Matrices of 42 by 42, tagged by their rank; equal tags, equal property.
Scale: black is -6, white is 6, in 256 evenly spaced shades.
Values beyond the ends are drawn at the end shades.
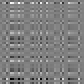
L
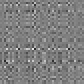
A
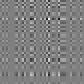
L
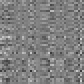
A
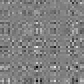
A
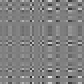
L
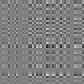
L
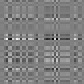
L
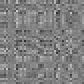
A
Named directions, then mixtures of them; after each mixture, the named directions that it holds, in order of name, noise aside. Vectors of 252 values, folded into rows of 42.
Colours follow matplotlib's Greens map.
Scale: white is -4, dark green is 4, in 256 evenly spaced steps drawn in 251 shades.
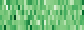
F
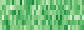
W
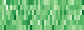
F, W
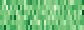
F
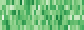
W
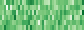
F, W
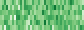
F, W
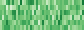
F, W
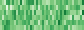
F, W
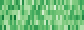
F, W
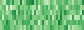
F, W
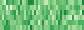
F, W
